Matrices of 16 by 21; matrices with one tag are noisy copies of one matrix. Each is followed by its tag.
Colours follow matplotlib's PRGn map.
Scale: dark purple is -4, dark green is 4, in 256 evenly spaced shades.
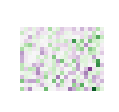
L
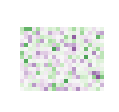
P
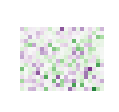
L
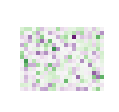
P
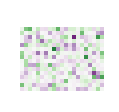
P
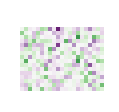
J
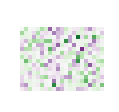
J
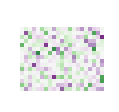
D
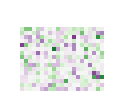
P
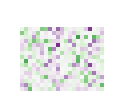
J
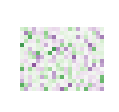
D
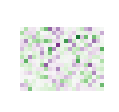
J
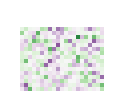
J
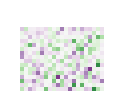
L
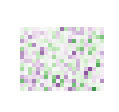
L
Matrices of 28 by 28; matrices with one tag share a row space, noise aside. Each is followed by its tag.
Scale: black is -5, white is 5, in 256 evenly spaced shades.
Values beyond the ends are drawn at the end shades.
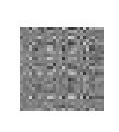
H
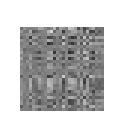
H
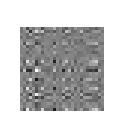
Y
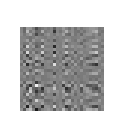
Y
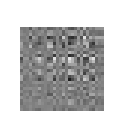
H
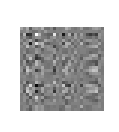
Y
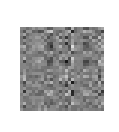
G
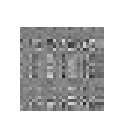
H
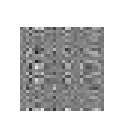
Y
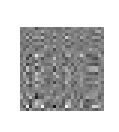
Y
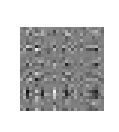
Y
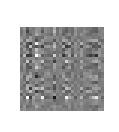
Y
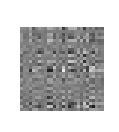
H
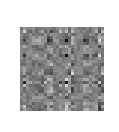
G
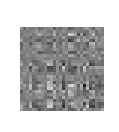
H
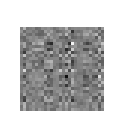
G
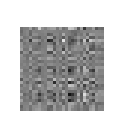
H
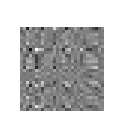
Y
